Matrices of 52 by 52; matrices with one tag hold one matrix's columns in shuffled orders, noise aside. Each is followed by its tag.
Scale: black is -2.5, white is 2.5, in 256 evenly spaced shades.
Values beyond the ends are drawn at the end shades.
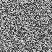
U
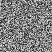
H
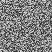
U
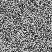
H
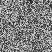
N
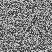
U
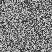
N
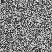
N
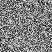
H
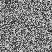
N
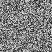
N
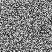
U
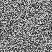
U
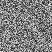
H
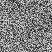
H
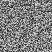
H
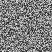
U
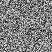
H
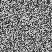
N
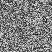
H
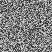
H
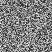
H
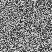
H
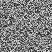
U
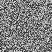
U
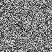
U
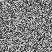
H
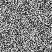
N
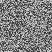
U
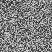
H
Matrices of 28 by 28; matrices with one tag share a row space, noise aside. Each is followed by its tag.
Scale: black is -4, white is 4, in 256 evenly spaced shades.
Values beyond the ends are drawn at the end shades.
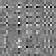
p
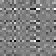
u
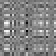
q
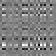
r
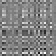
r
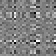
u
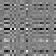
q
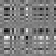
q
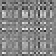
r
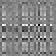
r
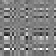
q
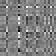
p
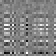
q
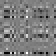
q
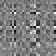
u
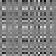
r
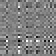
p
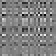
r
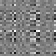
u
